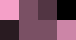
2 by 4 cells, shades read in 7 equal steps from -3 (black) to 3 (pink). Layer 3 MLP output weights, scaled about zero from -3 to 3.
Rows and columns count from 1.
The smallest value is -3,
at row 1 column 4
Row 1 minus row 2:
5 0 -1 -5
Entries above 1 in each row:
1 1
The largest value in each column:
3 0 0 2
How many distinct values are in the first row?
4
